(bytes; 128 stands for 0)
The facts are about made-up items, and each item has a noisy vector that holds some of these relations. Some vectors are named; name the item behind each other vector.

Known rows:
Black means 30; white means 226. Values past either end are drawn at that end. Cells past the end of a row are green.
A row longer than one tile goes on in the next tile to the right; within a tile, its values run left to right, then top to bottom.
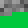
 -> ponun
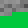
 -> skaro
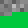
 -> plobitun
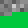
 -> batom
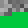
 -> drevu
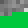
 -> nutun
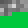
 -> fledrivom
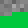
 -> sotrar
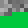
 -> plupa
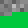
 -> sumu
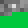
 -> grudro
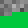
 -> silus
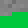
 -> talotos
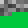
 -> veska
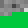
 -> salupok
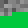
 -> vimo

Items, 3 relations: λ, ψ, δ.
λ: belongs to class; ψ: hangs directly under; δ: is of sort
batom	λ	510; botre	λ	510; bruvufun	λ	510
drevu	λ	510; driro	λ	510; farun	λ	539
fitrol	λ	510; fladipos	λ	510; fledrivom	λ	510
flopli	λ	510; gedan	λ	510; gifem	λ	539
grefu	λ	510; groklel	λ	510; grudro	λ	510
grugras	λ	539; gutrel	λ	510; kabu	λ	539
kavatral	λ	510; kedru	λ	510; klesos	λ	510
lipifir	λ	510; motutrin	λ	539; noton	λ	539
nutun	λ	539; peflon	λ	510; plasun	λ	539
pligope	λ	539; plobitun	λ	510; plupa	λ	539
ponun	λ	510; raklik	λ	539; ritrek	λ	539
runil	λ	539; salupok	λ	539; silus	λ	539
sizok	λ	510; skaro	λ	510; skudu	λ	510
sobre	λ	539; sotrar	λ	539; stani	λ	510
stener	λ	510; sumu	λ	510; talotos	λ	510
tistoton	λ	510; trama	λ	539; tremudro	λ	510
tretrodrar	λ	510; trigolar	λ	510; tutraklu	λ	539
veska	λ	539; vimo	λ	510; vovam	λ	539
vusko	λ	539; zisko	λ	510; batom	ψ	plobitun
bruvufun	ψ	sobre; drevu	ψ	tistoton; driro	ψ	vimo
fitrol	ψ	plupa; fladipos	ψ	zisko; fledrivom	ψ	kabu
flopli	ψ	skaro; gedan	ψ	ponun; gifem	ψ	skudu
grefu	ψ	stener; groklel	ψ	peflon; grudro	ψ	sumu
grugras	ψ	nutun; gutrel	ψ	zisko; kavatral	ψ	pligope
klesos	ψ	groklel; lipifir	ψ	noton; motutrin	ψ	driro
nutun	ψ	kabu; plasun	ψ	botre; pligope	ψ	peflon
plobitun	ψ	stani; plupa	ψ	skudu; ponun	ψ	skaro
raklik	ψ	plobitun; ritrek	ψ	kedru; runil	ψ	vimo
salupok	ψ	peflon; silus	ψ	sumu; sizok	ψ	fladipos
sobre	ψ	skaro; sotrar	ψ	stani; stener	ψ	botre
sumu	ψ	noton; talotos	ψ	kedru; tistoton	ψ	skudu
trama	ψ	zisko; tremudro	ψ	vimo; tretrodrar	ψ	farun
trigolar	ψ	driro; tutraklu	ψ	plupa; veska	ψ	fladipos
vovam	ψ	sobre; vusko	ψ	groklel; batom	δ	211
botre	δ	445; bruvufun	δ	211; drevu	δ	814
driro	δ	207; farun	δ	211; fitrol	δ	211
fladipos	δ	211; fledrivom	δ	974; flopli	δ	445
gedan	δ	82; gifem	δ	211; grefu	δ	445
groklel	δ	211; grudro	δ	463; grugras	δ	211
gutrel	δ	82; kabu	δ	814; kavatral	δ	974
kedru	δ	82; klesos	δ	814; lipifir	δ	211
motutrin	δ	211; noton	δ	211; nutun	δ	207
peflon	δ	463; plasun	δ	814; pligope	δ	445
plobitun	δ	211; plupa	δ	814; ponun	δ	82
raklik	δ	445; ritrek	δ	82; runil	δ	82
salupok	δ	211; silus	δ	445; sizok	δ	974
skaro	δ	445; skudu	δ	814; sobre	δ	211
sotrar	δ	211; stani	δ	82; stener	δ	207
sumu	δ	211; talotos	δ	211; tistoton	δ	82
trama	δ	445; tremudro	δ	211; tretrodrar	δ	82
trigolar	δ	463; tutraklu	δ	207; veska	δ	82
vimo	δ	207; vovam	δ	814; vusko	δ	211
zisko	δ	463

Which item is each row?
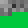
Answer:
tistoton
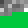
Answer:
kavatral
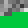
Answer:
tutraklu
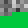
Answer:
sizok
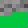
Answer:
flopli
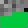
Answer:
runil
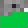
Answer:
pligope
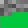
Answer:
gutrel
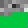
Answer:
klesos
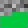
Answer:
bruvufun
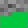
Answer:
trama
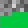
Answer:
vovam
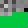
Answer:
motutrin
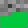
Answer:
fladipos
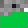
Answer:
vusko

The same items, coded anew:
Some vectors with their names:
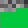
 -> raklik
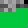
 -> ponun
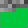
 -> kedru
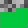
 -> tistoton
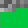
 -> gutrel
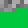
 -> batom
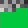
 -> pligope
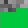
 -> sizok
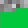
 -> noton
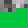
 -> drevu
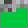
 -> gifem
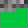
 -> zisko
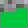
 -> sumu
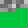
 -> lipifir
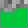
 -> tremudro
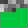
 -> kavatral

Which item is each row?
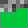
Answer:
peflon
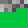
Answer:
salupok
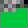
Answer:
gedan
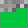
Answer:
groklel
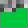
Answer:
sobre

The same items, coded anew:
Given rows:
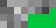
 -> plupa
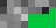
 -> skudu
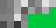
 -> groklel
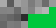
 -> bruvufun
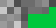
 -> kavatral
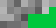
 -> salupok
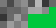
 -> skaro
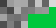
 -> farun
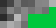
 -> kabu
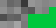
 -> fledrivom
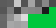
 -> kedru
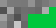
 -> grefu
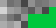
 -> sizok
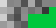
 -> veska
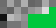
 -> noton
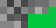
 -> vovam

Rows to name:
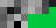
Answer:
ponun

